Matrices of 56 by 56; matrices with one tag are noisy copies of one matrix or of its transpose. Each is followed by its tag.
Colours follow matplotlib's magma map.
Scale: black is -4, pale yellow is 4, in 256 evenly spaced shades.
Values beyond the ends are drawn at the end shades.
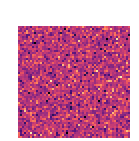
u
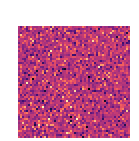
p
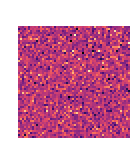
p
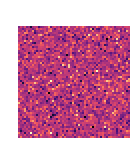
u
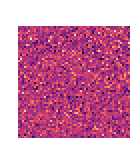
p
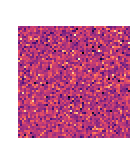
p
